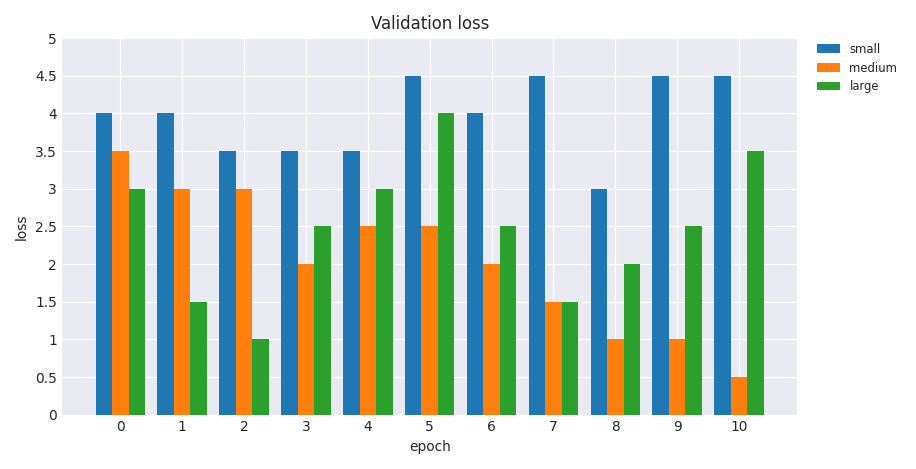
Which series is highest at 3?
small
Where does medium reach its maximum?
0
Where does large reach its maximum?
5
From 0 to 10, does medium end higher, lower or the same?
lower
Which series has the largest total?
small
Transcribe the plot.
Title: Validation loss
x-axis: epoch, ticks 0 1 2 3 4 5 6 7 8 9 10
y-axis: loss, ticks 0 0.5 1 1.5 2 2.5 3 3.5 4 4.5 5
Legend: small, medium, large
Values:
small: 4 4 3.5 3.5 3.5 4.5 4 4.5 3 4.5 4.5
medium: 3.5 3 3 2 2.5 2.5 2 1.5 1 1 0.5
large: 3 1.5 1 2.5 3 4 2.5 1.5 2 2.5 3.5
